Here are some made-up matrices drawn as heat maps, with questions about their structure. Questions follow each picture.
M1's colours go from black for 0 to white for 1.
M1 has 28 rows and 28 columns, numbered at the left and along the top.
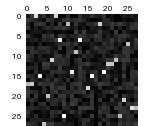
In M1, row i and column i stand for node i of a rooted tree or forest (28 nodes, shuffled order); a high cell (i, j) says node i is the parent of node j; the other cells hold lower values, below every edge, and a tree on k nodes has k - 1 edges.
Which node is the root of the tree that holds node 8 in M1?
14
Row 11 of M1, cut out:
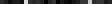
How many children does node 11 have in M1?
2
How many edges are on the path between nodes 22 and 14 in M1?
2
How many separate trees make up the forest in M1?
2
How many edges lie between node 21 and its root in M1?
6
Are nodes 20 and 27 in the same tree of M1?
yes
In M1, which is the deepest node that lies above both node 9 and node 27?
25
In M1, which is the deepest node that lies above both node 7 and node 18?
0
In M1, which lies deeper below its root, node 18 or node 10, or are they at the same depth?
the same depth
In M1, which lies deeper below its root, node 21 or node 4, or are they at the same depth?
the same depth
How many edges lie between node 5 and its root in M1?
7
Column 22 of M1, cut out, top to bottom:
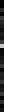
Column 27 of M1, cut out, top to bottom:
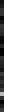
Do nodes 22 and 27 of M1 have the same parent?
no
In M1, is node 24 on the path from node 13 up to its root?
no
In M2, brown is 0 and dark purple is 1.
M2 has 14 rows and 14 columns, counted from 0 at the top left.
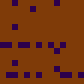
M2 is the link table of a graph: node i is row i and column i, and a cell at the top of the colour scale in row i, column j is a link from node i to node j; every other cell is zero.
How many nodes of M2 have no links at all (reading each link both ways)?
0
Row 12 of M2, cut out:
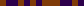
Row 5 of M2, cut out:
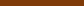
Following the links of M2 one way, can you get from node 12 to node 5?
yes
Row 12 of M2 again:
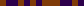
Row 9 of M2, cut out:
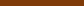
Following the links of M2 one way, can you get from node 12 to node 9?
yes
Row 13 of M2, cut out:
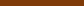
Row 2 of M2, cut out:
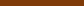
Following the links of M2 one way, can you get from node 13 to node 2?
no
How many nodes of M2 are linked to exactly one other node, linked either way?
3
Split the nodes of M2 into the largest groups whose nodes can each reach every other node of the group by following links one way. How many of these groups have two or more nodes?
0
